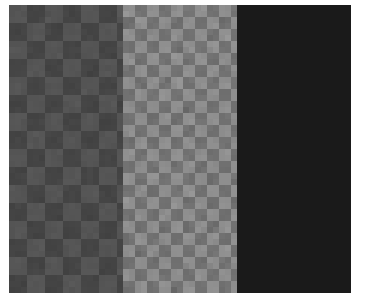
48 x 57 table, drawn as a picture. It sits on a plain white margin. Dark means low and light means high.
The table splits into one row of 3 panels. Panel 1,1: low, checkered, faint in contrast. Panel 1,2: middling, checkered. Panel 1,3: very low, flat.
